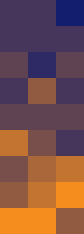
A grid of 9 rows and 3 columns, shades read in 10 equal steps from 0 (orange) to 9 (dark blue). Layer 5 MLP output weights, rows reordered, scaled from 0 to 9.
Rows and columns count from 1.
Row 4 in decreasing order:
7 7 4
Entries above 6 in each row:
3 3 1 2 0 1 0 0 0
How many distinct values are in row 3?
2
